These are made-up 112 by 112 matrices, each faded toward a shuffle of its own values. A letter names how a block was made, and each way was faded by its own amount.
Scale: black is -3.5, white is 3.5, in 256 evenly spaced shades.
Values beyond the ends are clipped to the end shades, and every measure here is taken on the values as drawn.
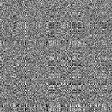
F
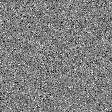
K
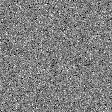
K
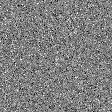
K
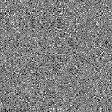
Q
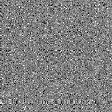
Q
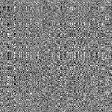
F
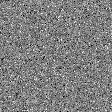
K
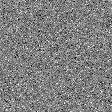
K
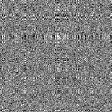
F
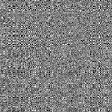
F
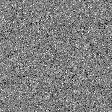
K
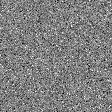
K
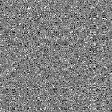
Q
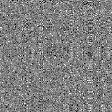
Q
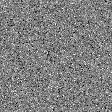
K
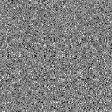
Q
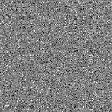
Q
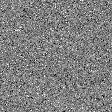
K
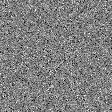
K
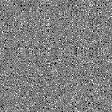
Q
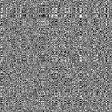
F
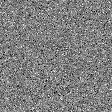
K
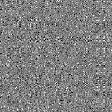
Q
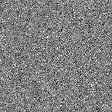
K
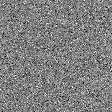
K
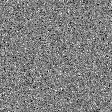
K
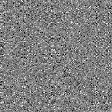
Q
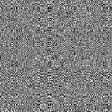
F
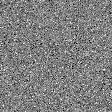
K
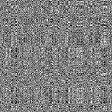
F
